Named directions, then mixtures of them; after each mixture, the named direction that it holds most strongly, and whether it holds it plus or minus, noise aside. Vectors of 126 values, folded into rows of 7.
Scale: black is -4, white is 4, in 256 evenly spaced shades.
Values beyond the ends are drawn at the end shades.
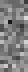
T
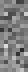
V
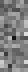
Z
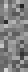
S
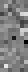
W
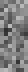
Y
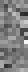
W, minus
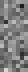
S, plus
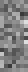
Z, plus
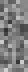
Y, plus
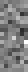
W, minus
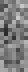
Y, plus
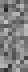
S, minus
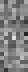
Z, minus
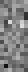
T, minus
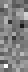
T, plus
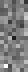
T, plus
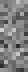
V, minus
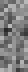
Y, plus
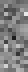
V, plus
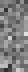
Y, minus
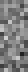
T, minus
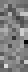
W, plus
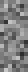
S, plus
